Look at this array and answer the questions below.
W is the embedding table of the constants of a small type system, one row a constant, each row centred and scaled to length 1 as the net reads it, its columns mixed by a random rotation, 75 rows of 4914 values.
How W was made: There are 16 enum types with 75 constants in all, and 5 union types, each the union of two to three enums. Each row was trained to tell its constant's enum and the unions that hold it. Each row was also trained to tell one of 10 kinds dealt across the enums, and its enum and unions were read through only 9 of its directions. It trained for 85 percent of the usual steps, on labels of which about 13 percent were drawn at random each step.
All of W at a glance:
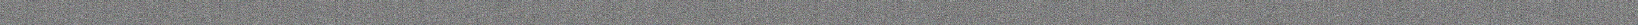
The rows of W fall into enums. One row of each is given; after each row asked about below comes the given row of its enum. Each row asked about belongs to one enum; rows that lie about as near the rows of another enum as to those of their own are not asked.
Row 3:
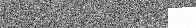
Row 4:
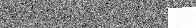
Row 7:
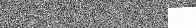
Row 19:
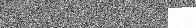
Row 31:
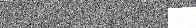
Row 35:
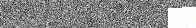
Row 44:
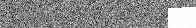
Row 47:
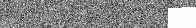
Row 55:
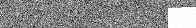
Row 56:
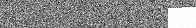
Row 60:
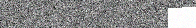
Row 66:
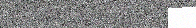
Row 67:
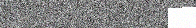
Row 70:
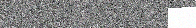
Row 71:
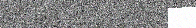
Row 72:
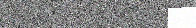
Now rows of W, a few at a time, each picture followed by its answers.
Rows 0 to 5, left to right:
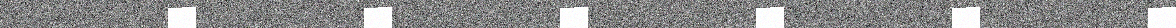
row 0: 4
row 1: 4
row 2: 3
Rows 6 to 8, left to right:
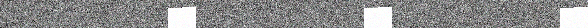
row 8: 72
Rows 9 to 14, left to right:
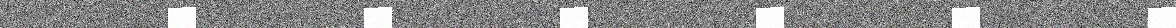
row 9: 60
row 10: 44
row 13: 31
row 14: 72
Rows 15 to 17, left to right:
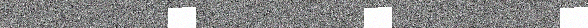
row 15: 47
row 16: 70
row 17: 7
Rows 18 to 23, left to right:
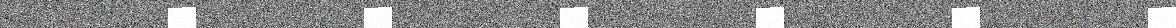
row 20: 55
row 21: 3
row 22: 3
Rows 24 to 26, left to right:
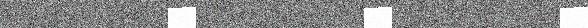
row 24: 31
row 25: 67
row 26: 7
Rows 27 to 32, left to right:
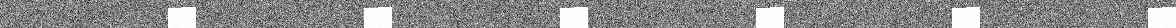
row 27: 55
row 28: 55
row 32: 7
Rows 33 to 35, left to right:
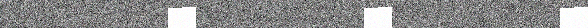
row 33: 71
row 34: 4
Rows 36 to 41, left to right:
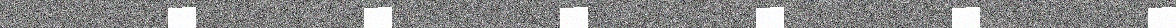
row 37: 19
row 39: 70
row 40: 67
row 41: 66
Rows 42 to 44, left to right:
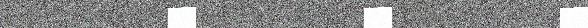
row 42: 60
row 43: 60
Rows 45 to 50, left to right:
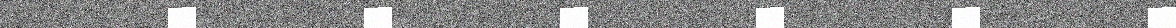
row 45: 19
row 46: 47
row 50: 31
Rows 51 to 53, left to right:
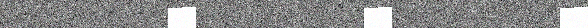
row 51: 3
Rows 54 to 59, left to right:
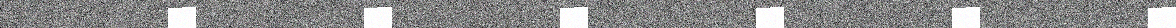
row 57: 67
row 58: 67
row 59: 47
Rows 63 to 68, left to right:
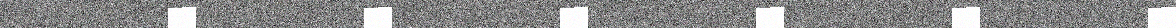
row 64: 47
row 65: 44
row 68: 72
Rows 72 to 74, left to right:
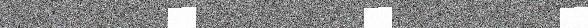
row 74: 60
